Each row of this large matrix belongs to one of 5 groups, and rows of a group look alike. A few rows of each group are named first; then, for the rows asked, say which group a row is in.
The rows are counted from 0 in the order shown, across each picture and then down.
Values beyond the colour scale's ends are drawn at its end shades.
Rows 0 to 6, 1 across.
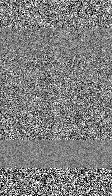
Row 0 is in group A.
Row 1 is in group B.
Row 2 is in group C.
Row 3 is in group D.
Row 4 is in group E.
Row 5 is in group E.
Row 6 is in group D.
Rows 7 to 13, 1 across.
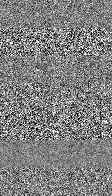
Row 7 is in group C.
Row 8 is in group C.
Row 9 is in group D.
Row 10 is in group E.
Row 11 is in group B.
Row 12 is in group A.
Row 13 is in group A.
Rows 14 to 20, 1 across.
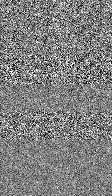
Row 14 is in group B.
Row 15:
D
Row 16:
D
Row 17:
A
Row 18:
C
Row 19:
A
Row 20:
D
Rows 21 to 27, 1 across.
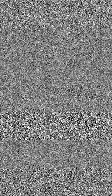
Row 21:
A
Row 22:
B
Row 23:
C
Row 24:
A
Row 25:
A
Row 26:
A
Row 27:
C
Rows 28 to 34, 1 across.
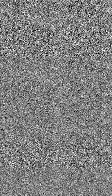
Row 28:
A
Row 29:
B
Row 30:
A
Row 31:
B
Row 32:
E
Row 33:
E
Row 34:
A
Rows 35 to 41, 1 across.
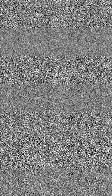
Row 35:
D
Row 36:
A
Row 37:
E
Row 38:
B
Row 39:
A
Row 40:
A
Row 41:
A
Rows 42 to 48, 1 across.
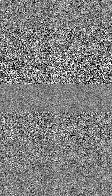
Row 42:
B
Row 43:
C
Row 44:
D
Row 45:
E
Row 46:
E
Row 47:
E
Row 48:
E
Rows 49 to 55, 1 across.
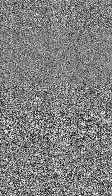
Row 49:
D
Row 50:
A
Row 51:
E
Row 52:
D
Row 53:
E
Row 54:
B
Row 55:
C
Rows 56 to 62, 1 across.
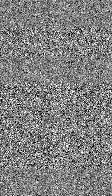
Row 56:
B
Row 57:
A
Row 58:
A
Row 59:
D
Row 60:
E
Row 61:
B
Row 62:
D
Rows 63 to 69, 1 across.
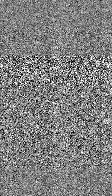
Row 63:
B
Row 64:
D
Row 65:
A
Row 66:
B
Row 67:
E
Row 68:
B
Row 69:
D
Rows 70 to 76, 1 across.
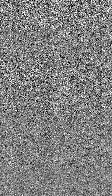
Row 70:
A
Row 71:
B
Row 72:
E
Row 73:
B
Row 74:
C
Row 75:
E
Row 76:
E
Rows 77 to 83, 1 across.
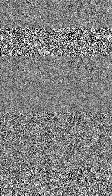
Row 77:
A
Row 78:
A
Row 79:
A
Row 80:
E
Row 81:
C
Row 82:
C
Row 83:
A
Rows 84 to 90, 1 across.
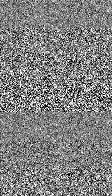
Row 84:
A
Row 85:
A
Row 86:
C
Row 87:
C
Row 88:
A
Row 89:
B
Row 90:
A
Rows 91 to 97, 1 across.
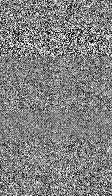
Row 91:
C
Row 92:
A
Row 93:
B
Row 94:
E
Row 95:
E
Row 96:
A
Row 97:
D
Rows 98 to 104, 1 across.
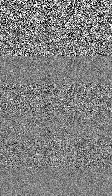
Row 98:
C
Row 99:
A
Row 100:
C
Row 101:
C
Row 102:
C
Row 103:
D
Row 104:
A
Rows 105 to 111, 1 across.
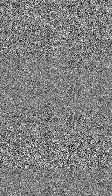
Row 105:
A
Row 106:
B
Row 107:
A
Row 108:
C
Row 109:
C
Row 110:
A
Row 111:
C
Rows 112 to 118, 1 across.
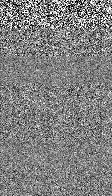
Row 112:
A
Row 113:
B
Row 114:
D
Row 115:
A
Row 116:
B
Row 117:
A
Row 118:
D
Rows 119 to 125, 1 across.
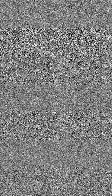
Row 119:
A
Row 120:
A
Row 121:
B
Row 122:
D
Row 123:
B
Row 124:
A
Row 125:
D
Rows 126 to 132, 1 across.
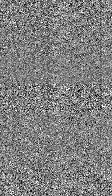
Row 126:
B
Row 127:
B
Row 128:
B
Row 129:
B
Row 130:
A
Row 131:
E
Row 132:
E
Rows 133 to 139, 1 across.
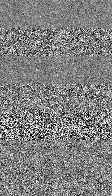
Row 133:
A
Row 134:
B
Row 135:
D
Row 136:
A
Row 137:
E
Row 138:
C
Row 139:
E
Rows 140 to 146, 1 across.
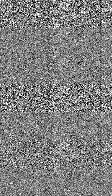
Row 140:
B
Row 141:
B
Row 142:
B
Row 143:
B
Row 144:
E
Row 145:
B
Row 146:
C
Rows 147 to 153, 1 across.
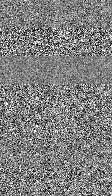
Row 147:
E
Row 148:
B
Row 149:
E
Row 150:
E
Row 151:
D
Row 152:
C
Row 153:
C
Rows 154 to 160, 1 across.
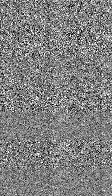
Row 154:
A
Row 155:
A
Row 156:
E
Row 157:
E
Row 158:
B
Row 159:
B
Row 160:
B
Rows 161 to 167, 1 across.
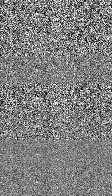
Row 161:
D
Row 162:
A
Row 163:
D
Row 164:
D
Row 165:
B
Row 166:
D
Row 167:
D
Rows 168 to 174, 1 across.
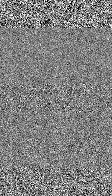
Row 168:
C
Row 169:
A
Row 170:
E
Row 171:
C
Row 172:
D
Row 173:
A
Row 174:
E
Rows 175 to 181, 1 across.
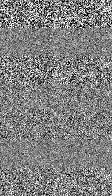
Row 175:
E
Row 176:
B
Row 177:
E
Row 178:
A
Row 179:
C
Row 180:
A
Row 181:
E
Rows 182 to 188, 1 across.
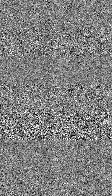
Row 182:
C
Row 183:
E
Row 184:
B
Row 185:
A
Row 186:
E
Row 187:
D
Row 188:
E
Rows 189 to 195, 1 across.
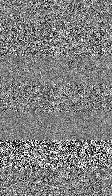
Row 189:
C
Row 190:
B
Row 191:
A
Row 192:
B
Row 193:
E
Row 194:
A
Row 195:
B
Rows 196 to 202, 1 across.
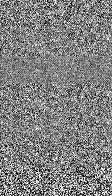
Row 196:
C
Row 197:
A
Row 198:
D
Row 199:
A
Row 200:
A
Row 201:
E
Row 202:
E
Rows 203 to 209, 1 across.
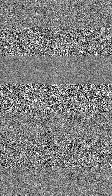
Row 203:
D
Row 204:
E
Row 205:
D
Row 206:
A
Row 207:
C
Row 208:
C
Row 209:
A
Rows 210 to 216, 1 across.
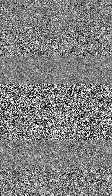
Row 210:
D
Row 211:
E
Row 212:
E
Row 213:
C
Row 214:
D
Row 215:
A
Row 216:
A
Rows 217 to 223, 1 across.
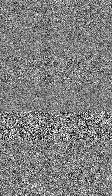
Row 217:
D
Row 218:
C
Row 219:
C
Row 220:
D
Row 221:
E
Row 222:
C
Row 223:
A
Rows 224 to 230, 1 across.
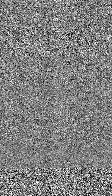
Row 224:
D
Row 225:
A
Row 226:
E
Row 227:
E
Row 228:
D
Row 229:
C
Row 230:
D
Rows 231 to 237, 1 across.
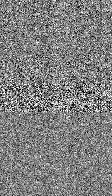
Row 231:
B
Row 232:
D
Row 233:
E
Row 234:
E
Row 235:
B
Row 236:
A
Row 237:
D
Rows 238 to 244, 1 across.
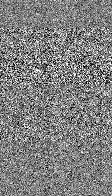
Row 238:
D
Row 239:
C
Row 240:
D
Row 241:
E
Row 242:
A
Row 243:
B
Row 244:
C
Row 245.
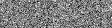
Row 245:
B
